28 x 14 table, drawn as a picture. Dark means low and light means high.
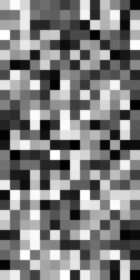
The grain is fine, like static. No regular stripes run through it. There is no overall slope. Neither half mirrors the other. There is no seam. On average the colour sits 50% of the way up the scale. No single row or column stands out from its neighbours.
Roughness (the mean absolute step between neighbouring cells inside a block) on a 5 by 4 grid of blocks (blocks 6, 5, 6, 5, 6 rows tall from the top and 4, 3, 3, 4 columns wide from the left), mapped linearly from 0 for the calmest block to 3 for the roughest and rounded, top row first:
1 0 3 2 / 1 1 1 1 / 1 3 2 3 / 3 2 2 1 / 1 1 1 1
